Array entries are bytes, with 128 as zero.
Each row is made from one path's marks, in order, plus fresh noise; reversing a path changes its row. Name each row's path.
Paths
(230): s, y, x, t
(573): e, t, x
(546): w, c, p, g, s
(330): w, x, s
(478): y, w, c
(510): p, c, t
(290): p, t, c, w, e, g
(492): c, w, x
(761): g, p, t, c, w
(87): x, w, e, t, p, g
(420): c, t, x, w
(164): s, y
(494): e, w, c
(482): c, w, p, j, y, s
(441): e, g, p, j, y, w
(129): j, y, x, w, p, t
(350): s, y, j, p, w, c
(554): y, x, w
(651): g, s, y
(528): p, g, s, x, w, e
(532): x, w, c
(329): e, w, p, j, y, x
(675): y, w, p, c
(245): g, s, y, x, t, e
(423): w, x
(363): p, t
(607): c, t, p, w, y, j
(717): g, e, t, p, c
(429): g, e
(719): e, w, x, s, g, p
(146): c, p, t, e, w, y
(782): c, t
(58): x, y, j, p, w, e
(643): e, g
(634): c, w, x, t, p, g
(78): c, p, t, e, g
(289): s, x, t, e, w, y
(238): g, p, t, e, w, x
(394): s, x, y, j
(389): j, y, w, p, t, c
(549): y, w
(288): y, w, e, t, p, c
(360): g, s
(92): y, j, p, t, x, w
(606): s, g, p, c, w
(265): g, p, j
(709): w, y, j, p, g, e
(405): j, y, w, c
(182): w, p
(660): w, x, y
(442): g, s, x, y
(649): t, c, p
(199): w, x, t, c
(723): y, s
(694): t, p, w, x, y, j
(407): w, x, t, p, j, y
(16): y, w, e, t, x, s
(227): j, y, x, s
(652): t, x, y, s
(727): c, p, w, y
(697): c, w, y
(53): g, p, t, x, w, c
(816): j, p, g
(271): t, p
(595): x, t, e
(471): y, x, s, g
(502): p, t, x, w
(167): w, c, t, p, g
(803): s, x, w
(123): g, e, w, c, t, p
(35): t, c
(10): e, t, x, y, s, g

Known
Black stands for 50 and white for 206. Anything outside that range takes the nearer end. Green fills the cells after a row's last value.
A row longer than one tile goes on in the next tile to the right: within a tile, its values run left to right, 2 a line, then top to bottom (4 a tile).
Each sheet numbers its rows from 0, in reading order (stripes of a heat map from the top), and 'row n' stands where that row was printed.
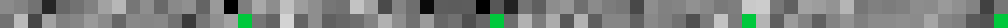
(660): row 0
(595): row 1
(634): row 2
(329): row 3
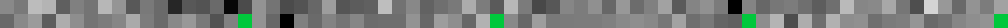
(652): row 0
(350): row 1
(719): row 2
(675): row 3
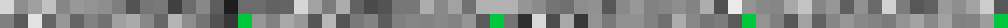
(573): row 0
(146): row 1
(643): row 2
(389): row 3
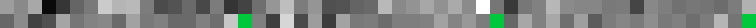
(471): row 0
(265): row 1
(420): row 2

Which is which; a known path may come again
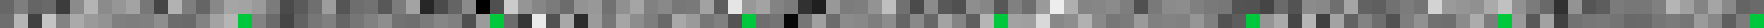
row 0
(478)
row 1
(289)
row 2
(643)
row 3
(723)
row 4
(694)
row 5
(727)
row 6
(528)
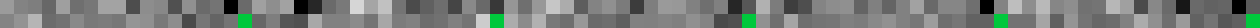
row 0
(87)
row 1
(471)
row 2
(502)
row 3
(719)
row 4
(595)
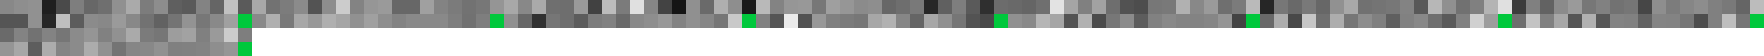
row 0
(245)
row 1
(288)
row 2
(227)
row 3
(10)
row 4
(146)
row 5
(697)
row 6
(634)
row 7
(709)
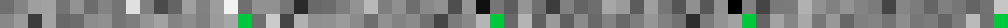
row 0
(405)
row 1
(660)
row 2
(532)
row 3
(420)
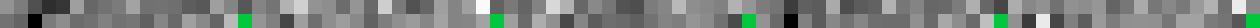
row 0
(164)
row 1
(389)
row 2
(510)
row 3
(350)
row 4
(441)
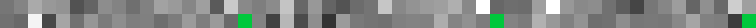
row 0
(53)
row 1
(265)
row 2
(649)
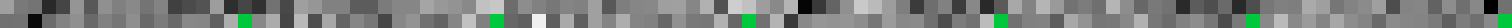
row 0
(230)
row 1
(482)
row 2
(123)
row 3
(554)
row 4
(652)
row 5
(407)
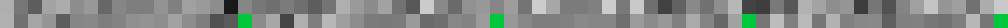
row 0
(329)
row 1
(675)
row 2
(92)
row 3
(167)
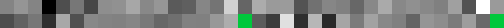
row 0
(442)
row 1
(429)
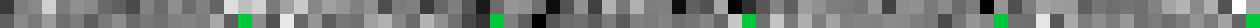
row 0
(782)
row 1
(573)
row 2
(394)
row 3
(199)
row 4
(761)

